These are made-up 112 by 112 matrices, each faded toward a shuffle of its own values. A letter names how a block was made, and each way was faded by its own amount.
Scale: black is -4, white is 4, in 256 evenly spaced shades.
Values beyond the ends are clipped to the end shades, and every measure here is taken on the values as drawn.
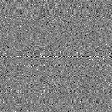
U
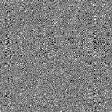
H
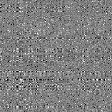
U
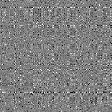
U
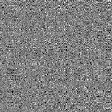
H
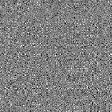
H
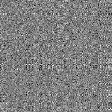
H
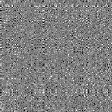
U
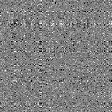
U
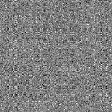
H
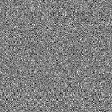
H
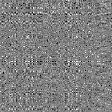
U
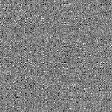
H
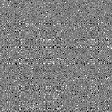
U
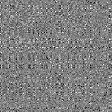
U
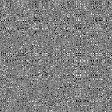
U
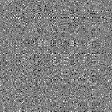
U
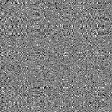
U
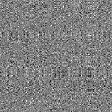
H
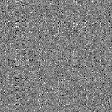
H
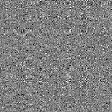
H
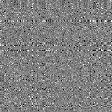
U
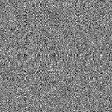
H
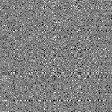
U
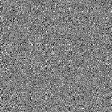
H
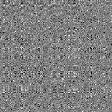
U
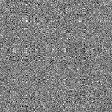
H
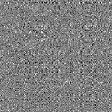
H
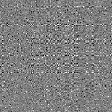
U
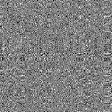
H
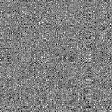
H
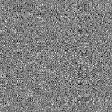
H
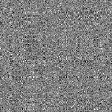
H
